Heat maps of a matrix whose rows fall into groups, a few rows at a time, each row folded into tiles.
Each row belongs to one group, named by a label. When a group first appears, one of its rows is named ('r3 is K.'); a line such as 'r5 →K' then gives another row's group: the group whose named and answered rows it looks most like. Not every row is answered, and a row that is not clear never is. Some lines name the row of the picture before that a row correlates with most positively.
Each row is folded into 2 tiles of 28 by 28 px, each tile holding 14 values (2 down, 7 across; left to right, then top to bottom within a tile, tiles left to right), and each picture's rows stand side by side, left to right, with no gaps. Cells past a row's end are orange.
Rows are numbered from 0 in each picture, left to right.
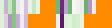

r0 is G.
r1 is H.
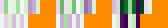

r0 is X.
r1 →X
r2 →G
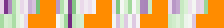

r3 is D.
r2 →X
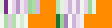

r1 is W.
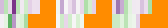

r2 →D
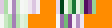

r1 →X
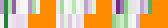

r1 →X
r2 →D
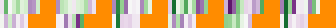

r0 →X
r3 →X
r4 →D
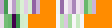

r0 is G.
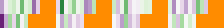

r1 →X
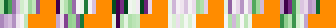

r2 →H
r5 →D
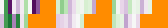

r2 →W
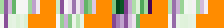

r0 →H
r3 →H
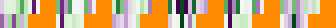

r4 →H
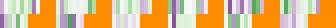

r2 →X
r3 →H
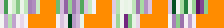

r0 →X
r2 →G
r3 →X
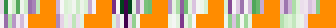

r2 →G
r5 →D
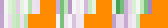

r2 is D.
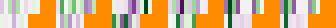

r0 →G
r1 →X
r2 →W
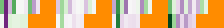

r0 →H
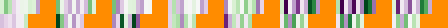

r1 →W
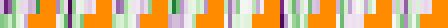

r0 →D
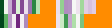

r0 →W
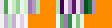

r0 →X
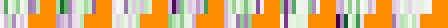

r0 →X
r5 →H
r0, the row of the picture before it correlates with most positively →0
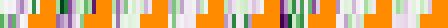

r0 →W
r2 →H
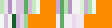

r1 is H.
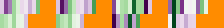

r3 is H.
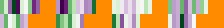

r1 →D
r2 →W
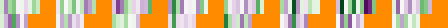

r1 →X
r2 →D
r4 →W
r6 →X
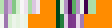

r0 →H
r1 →W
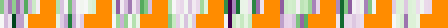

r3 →W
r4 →H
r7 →G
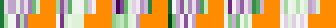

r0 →W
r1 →H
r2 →D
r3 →W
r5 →X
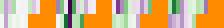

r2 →D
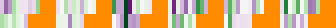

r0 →D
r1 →G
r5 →X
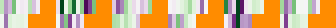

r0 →H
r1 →X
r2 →D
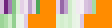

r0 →D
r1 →D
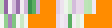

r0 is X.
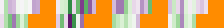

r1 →G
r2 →D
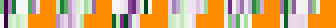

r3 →D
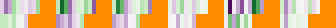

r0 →D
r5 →H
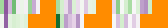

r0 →H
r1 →W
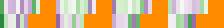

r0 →W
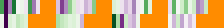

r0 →H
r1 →D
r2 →W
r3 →X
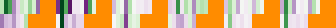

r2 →G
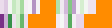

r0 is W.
